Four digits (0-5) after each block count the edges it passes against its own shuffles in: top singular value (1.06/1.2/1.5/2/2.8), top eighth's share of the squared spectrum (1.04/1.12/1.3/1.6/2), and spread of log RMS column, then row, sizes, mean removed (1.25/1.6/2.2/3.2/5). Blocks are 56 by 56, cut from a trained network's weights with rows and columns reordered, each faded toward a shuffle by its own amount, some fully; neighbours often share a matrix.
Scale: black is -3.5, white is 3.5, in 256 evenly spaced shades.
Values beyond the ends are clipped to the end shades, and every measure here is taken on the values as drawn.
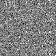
2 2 1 0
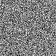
0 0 0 0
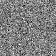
0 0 0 0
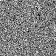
0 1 0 0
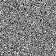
0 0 0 0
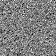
0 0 0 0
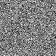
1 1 0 0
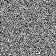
0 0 0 0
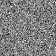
2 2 1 0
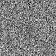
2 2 0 0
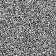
0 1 0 0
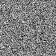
0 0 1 0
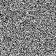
1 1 0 0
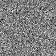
0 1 0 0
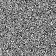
0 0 0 0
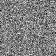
1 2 0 0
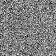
2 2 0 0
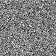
1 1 0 0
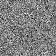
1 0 0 0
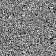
2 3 1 1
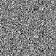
3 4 2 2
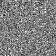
2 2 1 1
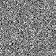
2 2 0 1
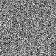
3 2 0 1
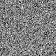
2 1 0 0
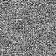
3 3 0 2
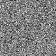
2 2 0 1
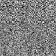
3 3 0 2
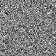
2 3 0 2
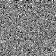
2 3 1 1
